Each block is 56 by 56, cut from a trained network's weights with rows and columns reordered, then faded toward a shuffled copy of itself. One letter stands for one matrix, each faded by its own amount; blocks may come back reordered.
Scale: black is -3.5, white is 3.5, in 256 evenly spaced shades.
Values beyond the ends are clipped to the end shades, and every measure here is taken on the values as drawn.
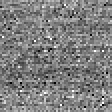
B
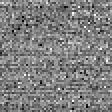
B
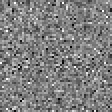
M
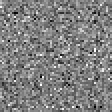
M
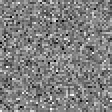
M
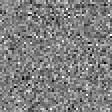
M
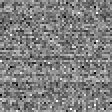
B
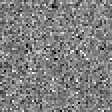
M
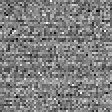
B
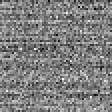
B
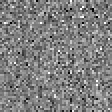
M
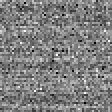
B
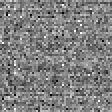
B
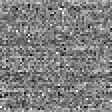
B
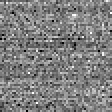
B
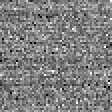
B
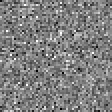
M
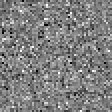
M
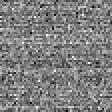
B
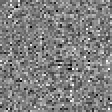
M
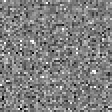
M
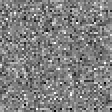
M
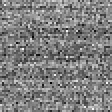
B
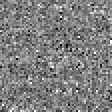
M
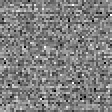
B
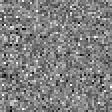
M
